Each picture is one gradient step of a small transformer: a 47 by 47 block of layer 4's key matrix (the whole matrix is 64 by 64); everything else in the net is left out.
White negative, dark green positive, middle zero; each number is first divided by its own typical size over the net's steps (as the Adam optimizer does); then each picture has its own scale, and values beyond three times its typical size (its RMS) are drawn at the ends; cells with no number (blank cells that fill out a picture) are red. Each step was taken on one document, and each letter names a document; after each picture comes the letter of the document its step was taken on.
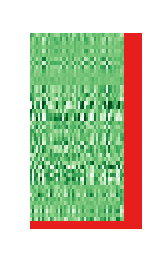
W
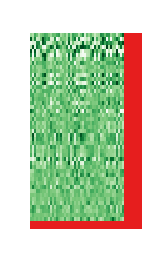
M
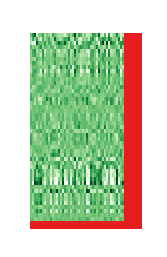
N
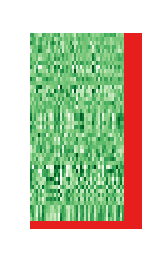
W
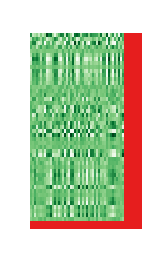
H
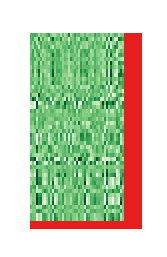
N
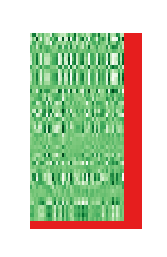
H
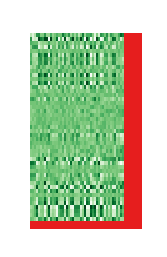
M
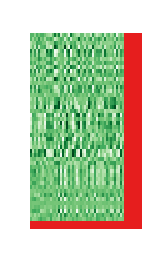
W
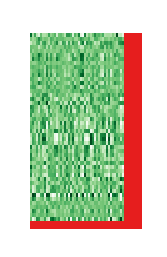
M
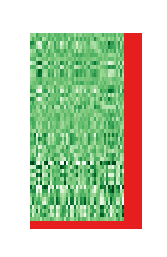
M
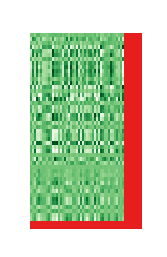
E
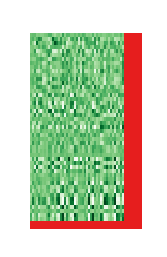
E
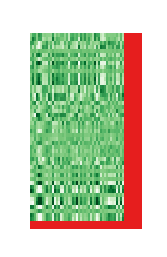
E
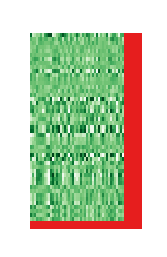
H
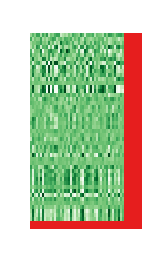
W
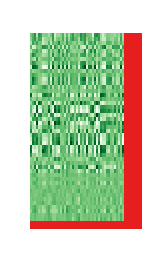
E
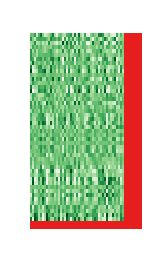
W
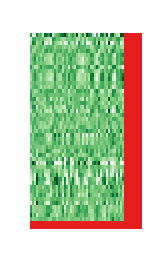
H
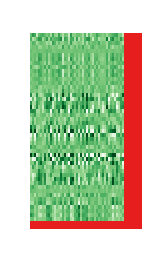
H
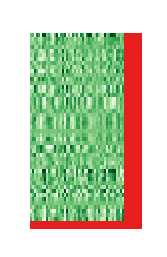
W
